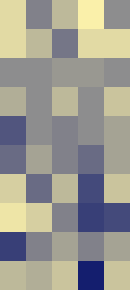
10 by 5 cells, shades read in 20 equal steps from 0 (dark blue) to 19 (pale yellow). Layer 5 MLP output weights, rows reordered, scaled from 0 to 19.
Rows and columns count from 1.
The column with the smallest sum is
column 4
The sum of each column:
120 110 115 90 122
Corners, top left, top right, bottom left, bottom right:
17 10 14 15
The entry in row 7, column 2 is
7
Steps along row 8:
down down down up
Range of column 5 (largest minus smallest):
13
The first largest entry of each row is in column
4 1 3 5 5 2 1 1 3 3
